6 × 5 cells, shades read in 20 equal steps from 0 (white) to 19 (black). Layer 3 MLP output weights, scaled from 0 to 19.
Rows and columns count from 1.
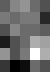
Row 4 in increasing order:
6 7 11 13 17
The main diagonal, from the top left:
12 11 11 6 6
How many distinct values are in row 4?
5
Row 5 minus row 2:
-2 2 0 -10 -10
